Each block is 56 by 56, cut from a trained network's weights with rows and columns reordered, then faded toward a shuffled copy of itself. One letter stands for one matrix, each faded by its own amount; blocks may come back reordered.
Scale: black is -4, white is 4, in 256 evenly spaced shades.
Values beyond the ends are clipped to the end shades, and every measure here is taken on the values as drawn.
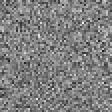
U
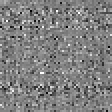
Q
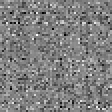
Q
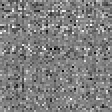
Q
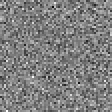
U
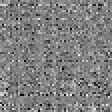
Q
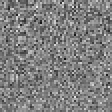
U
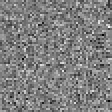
U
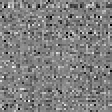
Q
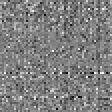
Q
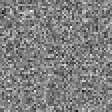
U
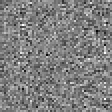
U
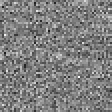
U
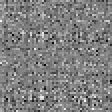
Q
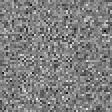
U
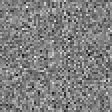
U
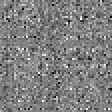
Q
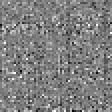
Q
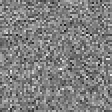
U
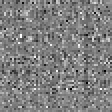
Q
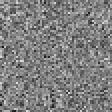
U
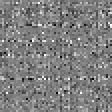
Q
